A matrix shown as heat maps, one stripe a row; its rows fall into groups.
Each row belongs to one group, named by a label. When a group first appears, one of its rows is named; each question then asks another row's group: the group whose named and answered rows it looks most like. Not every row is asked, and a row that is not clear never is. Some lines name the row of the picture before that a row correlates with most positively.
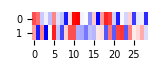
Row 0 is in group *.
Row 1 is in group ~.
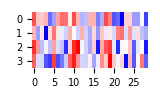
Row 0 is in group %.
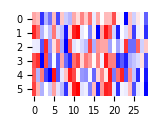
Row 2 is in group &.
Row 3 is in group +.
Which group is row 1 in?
*
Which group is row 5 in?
*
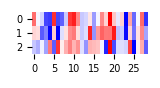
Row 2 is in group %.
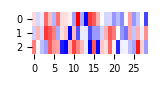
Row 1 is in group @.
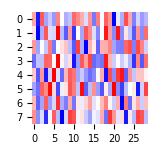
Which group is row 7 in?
~
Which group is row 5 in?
@
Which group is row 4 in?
~
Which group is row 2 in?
%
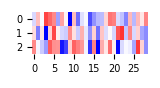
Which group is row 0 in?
@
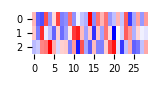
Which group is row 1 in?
%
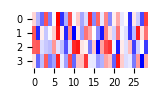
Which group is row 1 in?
&
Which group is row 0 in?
&
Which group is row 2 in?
*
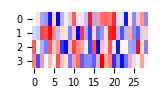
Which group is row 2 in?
*
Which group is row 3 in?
%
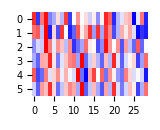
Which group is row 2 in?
&
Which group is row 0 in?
%
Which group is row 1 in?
+
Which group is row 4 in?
%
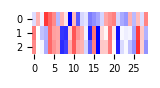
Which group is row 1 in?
*
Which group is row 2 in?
*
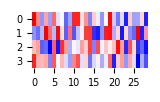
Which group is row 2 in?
+
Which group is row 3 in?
+
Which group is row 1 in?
&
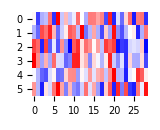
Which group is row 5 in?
&
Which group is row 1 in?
@
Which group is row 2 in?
+
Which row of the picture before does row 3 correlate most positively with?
0
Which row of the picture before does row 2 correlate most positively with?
0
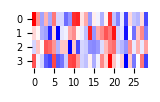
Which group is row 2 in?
@
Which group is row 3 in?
~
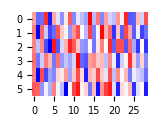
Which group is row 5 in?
*
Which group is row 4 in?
%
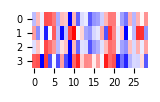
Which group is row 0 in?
@
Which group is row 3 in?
+
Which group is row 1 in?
~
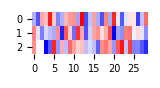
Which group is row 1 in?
%
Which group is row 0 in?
@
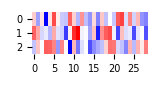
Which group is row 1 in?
*
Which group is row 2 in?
@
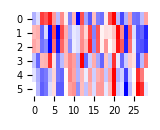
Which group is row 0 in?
@
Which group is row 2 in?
+
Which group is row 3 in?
@
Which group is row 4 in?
~
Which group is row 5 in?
~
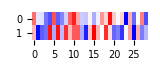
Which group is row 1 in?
%
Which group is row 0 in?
~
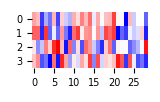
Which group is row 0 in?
+
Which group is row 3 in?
+
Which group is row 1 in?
+
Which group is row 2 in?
&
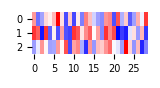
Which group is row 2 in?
%
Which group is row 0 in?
&
